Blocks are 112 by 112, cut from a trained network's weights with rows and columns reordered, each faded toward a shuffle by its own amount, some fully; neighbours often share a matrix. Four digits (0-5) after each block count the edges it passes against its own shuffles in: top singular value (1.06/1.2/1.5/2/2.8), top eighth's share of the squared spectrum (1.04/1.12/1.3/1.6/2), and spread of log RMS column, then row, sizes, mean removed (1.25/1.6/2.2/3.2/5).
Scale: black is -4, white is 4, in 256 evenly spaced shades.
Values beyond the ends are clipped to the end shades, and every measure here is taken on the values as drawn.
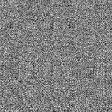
4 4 2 2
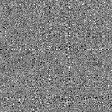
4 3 2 2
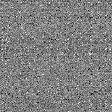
3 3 2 2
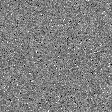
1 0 0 0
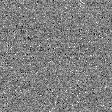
2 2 1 0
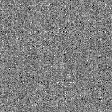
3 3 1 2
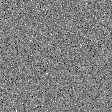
0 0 0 0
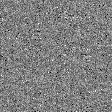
2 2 0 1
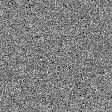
0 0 0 0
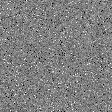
0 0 0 0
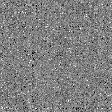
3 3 1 2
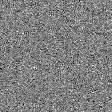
1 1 0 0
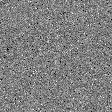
1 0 0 0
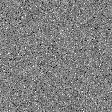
0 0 0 0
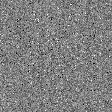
2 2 0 1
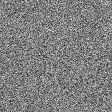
1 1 0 0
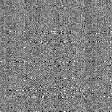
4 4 2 3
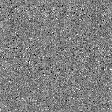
2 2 0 2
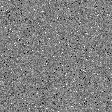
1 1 0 0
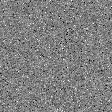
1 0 0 0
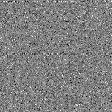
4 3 0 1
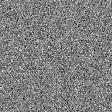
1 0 0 0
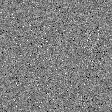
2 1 0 0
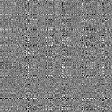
5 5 3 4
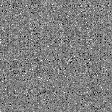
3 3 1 2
